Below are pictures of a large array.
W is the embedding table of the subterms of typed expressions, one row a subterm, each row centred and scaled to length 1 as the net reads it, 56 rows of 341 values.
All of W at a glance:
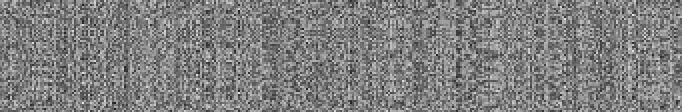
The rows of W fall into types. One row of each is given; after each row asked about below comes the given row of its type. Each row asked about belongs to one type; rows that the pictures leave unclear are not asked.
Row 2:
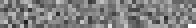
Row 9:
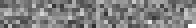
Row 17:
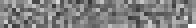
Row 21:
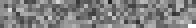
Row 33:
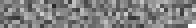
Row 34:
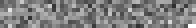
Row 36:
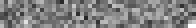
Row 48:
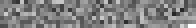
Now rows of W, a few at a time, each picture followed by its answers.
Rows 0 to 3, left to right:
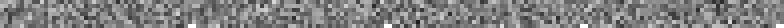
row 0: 17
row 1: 2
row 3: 21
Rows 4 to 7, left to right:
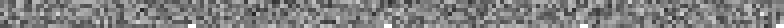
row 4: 48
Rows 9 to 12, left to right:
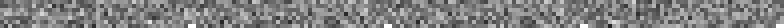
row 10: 2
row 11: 2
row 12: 36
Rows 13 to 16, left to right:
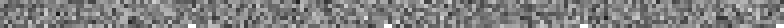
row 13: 2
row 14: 21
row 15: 17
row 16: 33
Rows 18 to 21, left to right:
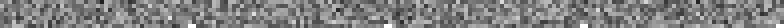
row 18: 21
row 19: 48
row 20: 36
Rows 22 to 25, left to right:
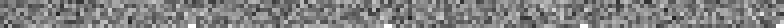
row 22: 9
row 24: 33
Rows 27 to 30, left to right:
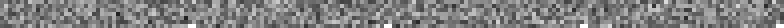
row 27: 48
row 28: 34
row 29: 48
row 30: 2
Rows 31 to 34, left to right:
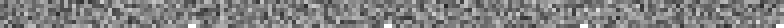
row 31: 36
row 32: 36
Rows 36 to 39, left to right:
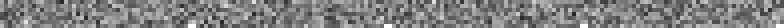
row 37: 17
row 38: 33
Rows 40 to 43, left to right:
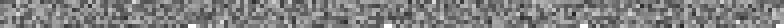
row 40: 34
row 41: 33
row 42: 33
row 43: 9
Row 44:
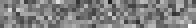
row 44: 21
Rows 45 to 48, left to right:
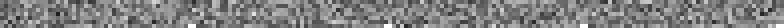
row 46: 48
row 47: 9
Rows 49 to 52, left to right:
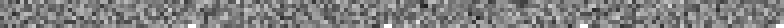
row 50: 17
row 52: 48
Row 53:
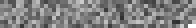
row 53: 34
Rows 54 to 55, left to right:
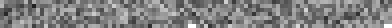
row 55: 9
